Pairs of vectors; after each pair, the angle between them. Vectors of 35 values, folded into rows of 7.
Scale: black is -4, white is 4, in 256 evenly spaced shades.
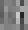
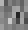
partly opposed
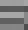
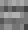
nearly parallel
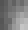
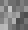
partly opposed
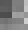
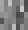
partly opposed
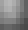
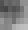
nearly opposite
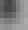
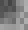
nearly parallel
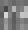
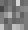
orthogonal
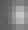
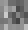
partly opposed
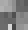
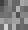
partly opposed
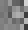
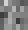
orthogonal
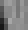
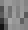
nearly parallel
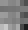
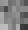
nearly parallel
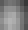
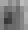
nearly opposite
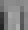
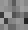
orthogonal
